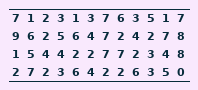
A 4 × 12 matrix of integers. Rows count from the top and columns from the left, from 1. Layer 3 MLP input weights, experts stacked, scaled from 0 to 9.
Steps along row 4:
up down up up down down same up down up down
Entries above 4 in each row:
5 7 4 4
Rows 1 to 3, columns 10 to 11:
5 1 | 2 7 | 3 4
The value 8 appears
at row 2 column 12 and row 3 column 12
